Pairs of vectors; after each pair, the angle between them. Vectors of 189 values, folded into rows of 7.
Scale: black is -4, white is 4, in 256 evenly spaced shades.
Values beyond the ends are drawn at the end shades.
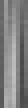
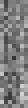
partly opposed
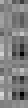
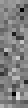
orthogonal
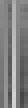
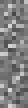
orthogonal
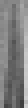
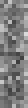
partly aligned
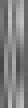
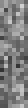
partly aligned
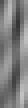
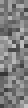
orthogonal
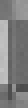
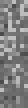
orthogonal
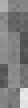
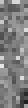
partly opposed
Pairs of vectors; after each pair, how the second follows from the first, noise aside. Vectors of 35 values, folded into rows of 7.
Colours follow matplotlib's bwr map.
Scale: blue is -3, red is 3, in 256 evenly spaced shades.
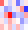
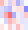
shrunk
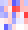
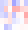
shrunk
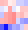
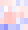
shrunk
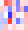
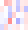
shrunk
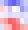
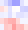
shrunk
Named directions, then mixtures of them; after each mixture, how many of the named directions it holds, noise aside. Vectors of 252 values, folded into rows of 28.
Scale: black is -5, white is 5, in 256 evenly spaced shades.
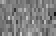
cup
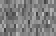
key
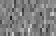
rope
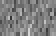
two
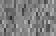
two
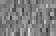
two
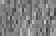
three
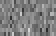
one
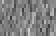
three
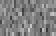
one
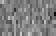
one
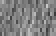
three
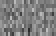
two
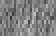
three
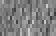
three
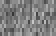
two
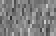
three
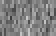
three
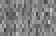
one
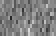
three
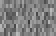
one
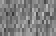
two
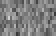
three
